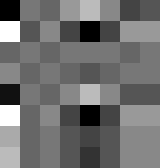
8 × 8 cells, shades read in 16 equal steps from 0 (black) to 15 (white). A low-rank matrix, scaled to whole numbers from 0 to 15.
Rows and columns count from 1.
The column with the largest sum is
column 1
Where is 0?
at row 1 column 1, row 2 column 5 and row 6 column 5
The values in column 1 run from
0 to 15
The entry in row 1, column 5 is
11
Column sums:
66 50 55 48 41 47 56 58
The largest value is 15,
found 2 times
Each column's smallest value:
0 5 6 4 0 4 4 5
